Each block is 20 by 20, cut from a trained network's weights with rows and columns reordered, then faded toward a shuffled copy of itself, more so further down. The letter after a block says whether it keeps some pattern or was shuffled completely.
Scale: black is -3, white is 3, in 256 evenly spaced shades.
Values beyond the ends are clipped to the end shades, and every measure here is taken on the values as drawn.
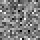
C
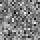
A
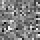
C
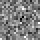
A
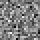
A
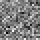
C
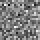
C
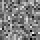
C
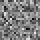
C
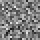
C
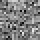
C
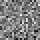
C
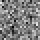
A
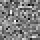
A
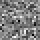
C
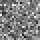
A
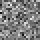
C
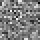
A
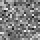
A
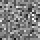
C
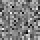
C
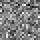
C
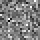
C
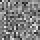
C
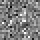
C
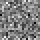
C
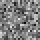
A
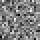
A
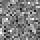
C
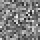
A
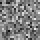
C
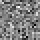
A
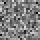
A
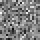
A
